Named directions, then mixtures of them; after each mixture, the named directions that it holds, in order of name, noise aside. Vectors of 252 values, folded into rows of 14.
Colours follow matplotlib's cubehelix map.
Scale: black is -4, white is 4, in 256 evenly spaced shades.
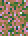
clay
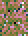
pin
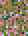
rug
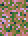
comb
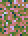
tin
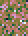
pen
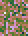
rug, tin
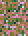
pin, rug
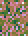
clay, pin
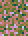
rug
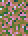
clay, tin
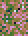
pen, pin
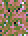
pin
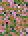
rug, tin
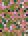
comb, pin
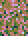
rug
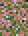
comb, pen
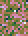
pen, pin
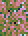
pin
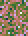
clay, pen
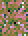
pin
